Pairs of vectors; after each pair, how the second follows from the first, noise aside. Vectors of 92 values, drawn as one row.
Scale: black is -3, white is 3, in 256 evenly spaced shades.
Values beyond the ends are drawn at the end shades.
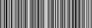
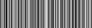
copied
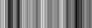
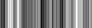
negated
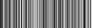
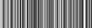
negated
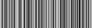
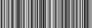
shuffled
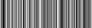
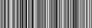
shuffled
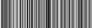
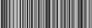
copied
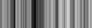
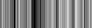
copied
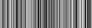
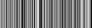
shuffled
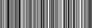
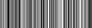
copied
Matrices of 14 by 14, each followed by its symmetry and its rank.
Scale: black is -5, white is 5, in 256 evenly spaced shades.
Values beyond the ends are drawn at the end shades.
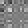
symmetric, rank two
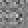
neither, rank three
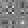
symmetric, rank two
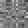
neither, rank three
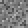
symmetric, full rank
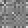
symmetric, rank three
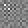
symmetric, rank three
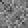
symmetric, full rank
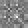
symmetric, rank three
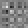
symmetric, rank two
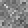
symmetric, full rank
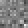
symmetric, rank two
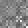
symmetric, rank three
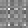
symmetric, rank two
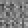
neither, rank three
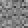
neither, rank three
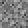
symmetric, full rank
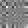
symmetric, rank two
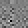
neither, rank three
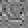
neither, rank three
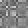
symmetric, rank two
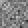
symmetric, full rank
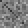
symmetric, full rank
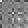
symmetric, rank two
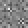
symmetric, rank three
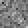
symmetric, full rank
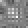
symmetric, rank three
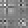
symmetric, rank three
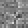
neither, rank three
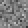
symmetric, full rank
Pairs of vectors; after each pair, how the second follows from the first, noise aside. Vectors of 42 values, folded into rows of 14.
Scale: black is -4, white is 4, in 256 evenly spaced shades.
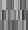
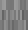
shrunk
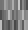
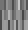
sign-scrambled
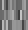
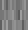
shrunk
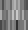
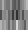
negated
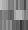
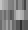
copied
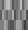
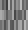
sign-scrambled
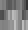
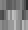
copied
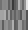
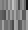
negated
